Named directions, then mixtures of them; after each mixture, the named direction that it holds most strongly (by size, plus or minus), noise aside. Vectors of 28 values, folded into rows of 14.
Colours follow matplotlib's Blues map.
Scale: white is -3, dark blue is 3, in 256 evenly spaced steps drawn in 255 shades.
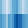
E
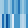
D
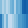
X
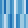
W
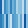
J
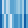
J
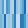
W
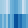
E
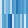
J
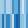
D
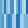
W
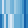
X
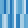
W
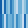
J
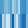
D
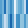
W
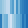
X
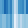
E
